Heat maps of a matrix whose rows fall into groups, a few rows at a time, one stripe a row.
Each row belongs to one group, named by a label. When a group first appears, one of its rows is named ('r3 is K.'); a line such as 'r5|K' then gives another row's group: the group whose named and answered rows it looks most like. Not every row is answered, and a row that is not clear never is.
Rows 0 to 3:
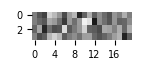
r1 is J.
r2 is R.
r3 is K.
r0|K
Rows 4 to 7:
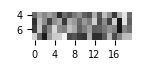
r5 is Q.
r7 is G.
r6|Q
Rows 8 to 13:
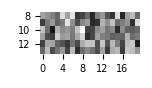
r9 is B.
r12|R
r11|K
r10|K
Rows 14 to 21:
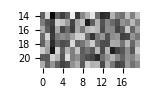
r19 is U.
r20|B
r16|J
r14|R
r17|Q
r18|R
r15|K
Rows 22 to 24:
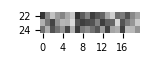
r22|B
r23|G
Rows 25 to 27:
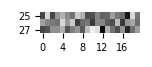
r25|Q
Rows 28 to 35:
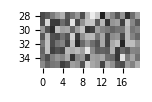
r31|R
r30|K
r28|J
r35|J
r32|R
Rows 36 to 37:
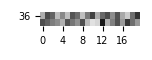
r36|K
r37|J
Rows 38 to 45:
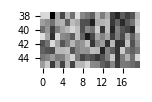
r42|B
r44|B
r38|U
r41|U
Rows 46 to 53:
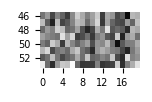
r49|G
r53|G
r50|B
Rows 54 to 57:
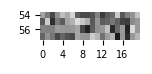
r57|J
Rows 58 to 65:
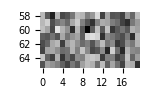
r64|J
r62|B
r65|R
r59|U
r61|J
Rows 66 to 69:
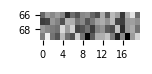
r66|R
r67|B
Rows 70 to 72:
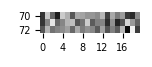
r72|Q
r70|Q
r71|B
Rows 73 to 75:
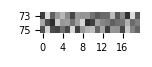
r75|R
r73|Q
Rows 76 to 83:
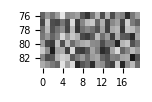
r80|K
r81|G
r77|R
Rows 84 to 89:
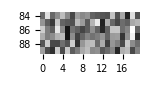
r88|R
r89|K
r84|Q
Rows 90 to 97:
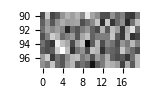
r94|K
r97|B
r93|B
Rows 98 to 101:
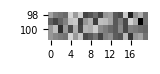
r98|G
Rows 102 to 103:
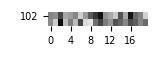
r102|U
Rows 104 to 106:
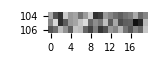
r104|K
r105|U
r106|B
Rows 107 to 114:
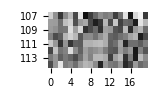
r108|U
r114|B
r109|G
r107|G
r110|K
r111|J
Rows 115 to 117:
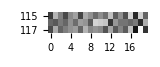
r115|Q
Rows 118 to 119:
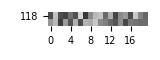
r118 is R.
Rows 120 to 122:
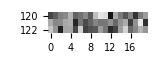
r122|G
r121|G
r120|J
